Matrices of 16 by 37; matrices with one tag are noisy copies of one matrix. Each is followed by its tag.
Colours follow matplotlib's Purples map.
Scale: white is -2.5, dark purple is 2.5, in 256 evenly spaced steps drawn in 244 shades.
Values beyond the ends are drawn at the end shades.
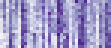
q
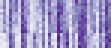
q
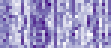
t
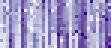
q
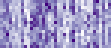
t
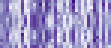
t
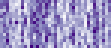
t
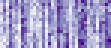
q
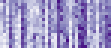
q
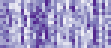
t
